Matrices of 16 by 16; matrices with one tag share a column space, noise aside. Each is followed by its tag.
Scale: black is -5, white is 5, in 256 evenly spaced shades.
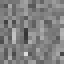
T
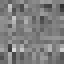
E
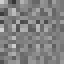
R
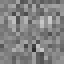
E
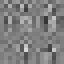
E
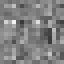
T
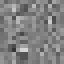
E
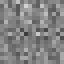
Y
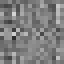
Y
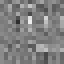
E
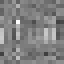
T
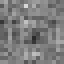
T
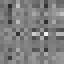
Y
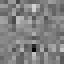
E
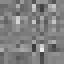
E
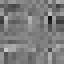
E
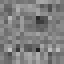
E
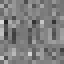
T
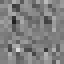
E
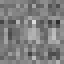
T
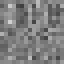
Y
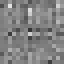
Y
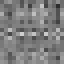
Y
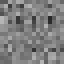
E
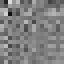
R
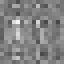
T
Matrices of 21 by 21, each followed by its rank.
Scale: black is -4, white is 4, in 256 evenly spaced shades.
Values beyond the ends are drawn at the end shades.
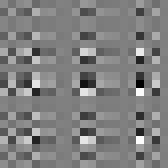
one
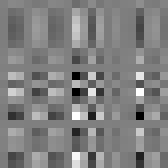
one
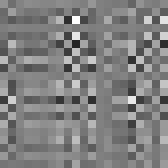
two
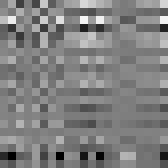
two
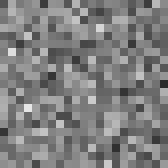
full rank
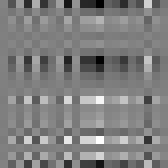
one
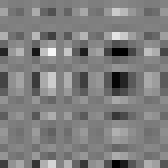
one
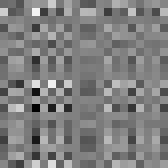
two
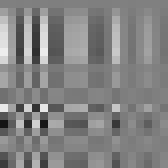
one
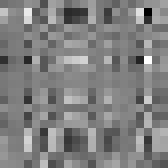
two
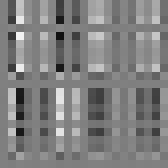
one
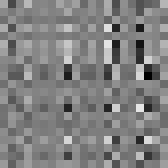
two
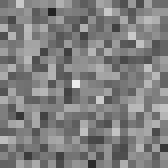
full rank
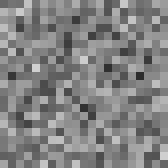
full rank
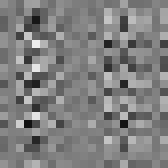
two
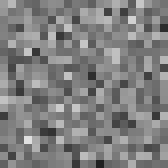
full rank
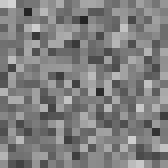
full rank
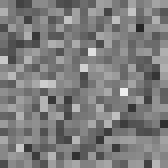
full rank
